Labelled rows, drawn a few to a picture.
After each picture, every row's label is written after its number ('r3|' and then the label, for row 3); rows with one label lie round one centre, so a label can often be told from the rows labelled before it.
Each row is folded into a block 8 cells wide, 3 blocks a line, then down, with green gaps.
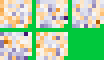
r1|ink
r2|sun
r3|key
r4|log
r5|ink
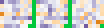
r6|sun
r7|sun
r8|key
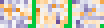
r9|log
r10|ink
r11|sun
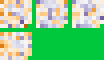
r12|ink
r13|sun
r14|sun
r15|ink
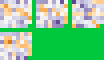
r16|log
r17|log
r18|sun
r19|log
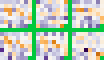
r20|log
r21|sun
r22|log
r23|log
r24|log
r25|key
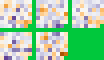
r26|key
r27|log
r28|key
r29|sun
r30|key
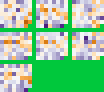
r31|key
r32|log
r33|sun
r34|log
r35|log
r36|sun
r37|log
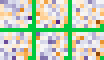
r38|sun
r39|ink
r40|key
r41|key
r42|sun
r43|key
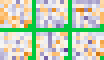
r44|ink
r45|log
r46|log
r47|key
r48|sun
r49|key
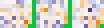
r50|key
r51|log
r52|key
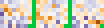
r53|log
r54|ink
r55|key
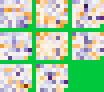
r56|log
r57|ink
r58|sun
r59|sun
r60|ink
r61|sun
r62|key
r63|sun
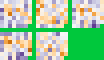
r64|log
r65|ink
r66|log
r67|log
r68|key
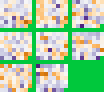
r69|key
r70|ink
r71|sun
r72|key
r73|key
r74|log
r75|ink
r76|log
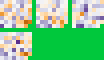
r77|key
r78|key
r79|sun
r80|key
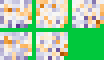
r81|log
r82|ink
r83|key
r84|log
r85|key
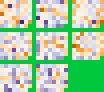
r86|ink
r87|log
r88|ink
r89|key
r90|log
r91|ink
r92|sun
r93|sun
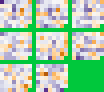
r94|sun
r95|sun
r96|sun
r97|sun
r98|key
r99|sun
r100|key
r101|log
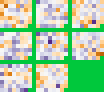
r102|ink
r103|sun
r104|ink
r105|sun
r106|sun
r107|key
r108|log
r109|ink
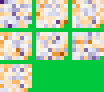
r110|sun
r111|ink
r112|ink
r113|ink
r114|key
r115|log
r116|ink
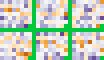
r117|log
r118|sun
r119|sun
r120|key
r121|log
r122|log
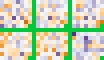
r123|key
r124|key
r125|key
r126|ink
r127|ink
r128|sun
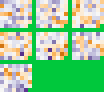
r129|sun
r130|key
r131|ink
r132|ink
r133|key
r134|log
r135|log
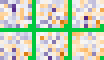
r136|sun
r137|key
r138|key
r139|key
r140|key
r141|ink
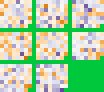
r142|ink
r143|key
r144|sun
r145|ink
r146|ink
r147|key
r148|key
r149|log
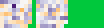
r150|sun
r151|sun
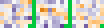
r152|sun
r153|log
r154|key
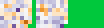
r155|key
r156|log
